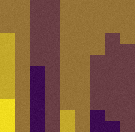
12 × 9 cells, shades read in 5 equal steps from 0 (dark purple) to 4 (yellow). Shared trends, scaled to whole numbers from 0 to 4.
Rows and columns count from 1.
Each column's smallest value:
2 2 0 1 2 2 0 0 1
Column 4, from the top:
1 1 1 1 1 1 1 1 1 1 1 1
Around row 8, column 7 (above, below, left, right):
1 1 2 1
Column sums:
36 24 6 12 26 24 15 14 16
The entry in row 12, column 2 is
2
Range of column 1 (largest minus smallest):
2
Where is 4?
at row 10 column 1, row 11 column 1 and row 12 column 1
